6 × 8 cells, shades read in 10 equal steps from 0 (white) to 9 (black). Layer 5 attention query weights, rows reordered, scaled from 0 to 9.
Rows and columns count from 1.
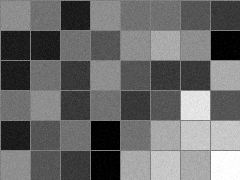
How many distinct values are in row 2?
6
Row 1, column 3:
8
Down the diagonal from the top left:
4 8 7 5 5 2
